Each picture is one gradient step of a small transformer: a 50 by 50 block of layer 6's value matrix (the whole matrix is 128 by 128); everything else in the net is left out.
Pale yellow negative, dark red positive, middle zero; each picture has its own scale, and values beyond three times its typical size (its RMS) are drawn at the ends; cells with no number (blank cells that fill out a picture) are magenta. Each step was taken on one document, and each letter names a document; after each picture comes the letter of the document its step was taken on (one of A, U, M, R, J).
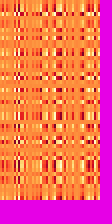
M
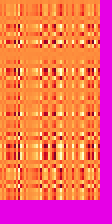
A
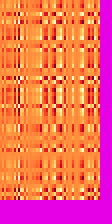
M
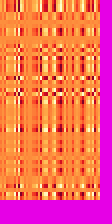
A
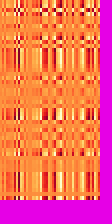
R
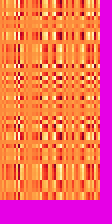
R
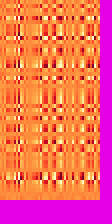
A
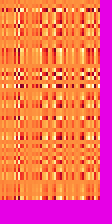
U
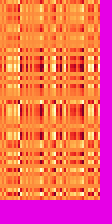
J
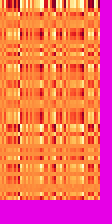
J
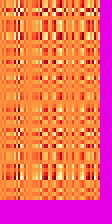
R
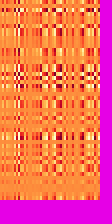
U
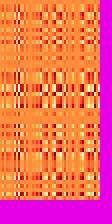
M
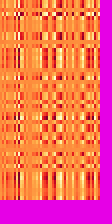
R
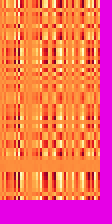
R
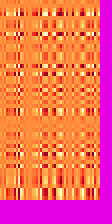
A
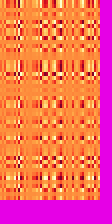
A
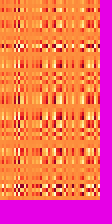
M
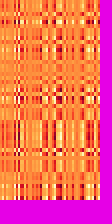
M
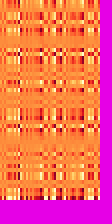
J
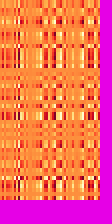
U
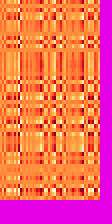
J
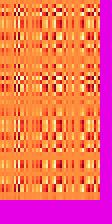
M
